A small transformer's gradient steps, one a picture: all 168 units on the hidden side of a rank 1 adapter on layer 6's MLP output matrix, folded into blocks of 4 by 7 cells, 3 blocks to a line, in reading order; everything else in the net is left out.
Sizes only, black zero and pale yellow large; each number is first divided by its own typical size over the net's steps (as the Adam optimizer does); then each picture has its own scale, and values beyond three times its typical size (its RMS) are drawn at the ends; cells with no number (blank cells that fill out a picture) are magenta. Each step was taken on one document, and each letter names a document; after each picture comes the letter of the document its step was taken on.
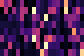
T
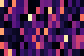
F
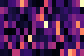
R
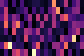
T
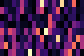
F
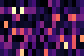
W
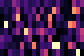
W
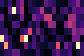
W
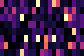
T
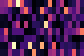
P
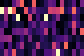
W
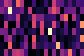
W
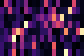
R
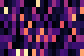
T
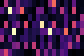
P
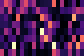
P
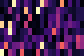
F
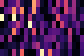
T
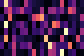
R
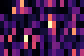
W
